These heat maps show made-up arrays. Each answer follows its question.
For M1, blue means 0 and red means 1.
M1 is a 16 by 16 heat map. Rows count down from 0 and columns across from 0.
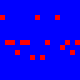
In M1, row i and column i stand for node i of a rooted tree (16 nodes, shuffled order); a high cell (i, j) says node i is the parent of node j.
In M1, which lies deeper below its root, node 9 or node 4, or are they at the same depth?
the same depth
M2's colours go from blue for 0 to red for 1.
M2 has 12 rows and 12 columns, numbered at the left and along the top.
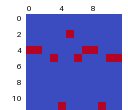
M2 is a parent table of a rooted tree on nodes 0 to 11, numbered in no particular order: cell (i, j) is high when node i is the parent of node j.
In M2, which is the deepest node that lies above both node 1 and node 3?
5
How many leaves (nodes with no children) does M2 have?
8
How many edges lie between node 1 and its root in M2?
4
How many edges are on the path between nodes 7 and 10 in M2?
4
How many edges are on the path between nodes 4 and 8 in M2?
1
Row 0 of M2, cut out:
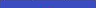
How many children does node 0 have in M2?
0
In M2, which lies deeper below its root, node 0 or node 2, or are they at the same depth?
node 0
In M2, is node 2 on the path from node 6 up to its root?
yes
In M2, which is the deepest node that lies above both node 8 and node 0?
4
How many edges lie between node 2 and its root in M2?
0
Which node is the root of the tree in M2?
2
